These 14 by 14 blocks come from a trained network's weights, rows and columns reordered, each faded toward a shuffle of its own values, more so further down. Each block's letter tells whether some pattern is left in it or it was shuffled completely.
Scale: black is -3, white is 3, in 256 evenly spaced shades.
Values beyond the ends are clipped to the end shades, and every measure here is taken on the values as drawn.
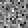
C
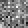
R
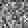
C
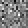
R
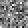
C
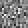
R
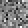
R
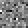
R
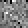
R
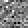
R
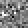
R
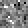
C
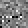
R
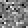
C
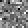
R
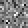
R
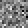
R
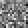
C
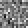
C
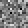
R
